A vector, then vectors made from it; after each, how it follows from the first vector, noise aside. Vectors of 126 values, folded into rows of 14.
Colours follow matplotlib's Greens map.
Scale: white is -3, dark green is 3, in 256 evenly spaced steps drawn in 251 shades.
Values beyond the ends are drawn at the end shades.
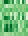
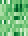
wrapped around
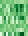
reversed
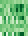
reversed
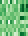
wrapped around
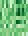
wrapped around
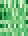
wrapped around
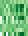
reversed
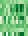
reversed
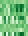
reversed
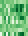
reversed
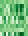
reversed
